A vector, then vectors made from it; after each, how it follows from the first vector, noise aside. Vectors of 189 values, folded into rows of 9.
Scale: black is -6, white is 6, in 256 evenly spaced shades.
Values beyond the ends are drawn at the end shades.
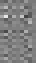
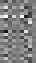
scaled up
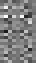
scaled up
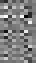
scaled up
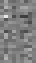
sign-scrambled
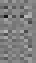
negated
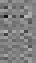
negated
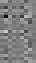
negated
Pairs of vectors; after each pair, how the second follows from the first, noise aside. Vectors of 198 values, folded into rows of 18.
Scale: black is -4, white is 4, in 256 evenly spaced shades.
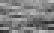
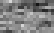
wrapped around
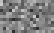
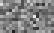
copied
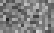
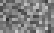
copied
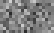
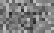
sign-scrambled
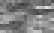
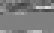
partly zeroed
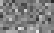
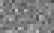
shrunk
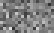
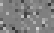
partly zeroed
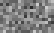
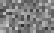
reversed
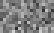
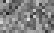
wrapped around
